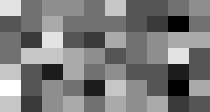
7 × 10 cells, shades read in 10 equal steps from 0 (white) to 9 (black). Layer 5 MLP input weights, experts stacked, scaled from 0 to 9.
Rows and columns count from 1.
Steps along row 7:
up down down up down up down up down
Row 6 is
0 6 4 5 8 2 4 6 9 3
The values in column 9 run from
1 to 9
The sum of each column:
21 38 26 29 39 25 36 36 42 33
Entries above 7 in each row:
0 1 0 0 2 2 0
